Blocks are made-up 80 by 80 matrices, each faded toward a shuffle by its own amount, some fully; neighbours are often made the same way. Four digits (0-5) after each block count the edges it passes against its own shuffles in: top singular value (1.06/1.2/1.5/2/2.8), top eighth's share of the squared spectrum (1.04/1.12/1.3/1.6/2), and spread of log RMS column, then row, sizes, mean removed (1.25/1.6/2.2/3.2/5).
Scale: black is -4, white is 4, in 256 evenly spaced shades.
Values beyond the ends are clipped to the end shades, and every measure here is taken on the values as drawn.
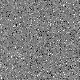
1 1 1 0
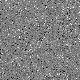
0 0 1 0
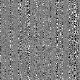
2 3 4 0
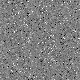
0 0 0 0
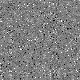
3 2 1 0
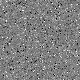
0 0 0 0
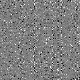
4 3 2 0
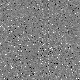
2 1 0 0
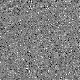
3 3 1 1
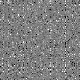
4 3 2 1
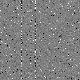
4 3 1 0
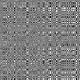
5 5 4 4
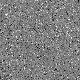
2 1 0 0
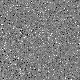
1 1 0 0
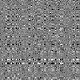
5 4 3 3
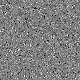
2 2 0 0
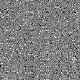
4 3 1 2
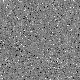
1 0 0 0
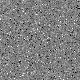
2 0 0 0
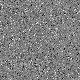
0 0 0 0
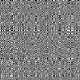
5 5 3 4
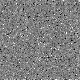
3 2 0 1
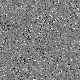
2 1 0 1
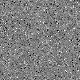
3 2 1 0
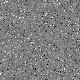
0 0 0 0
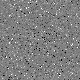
0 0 0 0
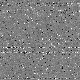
2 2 0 2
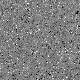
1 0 0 0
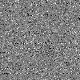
1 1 0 2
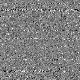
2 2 0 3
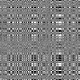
5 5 4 4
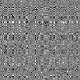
5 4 3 3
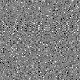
4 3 1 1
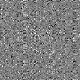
4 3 2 2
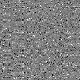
4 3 1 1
